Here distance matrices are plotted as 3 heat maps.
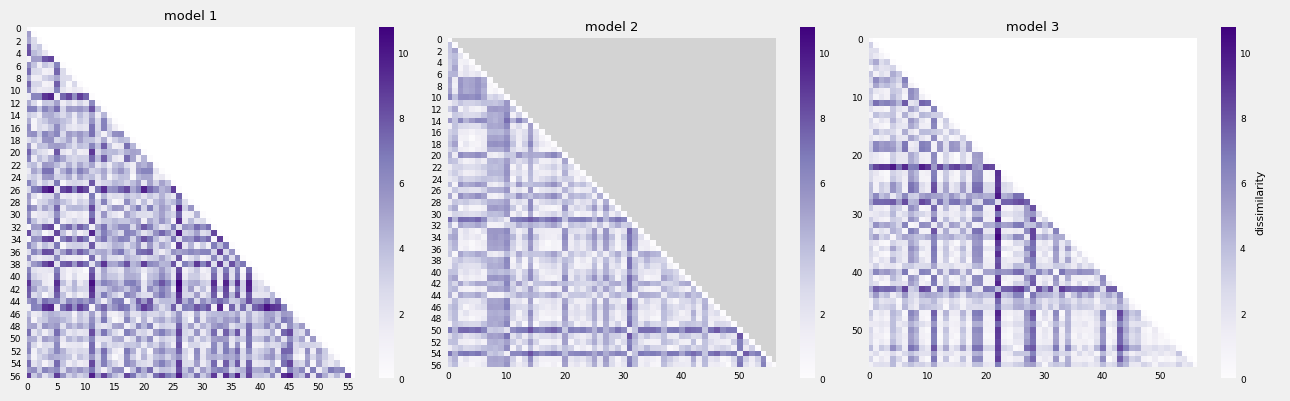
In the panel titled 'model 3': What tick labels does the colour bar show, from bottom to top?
0, 2, 4, 6, 8, 10
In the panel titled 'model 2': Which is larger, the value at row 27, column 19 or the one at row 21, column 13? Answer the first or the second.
the first
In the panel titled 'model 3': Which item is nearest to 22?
28
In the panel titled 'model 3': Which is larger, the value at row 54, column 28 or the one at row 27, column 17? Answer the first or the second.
the first
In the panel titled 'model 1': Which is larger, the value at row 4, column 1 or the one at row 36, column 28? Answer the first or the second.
the second
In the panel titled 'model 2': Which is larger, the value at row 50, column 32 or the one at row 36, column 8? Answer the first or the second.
the second
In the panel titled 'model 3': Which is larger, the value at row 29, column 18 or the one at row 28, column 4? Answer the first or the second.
the second
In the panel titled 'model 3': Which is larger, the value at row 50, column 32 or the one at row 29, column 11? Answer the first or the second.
the second
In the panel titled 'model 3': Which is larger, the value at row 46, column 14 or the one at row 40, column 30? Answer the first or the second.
the second
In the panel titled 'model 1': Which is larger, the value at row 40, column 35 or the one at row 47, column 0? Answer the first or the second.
the second
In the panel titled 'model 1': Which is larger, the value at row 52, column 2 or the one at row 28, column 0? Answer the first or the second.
the second
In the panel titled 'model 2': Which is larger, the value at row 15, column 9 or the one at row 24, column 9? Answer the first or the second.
the first
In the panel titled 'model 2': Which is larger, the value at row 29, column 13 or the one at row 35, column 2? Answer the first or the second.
the first
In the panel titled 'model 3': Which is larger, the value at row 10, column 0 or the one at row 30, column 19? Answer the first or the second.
the second
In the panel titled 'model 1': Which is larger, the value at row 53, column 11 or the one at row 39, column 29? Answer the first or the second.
the first
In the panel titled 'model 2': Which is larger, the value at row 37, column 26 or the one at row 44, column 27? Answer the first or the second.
the first
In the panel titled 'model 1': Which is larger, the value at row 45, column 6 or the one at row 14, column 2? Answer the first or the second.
the first
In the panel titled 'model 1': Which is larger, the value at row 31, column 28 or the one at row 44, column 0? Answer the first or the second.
the second
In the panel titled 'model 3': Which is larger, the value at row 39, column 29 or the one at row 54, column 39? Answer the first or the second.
the first
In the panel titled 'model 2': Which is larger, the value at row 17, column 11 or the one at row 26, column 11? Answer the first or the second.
the first
